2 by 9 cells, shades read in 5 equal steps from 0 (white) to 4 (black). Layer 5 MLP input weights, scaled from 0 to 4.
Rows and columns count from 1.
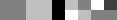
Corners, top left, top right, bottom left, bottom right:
2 3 2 2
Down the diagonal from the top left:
2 2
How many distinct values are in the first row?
5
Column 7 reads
2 1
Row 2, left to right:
2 2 1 1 4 0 1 2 2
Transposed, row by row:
2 2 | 2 2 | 1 1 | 1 1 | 4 4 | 1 0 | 2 1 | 0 2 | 3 2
